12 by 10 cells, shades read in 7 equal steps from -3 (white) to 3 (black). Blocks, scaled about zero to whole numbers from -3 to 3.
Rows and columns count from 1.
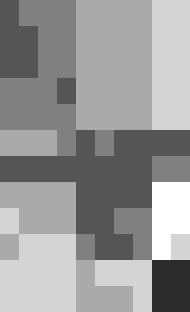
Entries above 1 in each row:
0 0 0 0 0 0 0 0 0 0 2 2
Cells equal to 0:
22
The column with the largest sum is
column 5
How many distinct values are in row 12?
3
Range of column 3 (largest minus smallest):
3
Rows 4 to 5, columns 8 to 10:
-1 -2 -2 | -1 -2 -2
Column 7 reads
-1 -1 -1 -1 -1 1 1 1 0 1 -2 -1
